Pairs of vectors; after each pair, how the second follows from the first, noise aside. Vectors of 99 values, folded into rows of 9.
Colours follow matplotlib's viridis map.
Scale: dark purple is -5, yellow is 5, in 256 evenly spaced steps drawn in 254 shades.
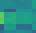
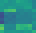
negated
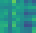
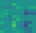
partly zeroed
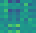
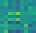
wrapped around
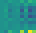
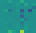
partly zeroed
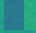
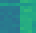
wrapped around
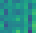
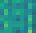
negated
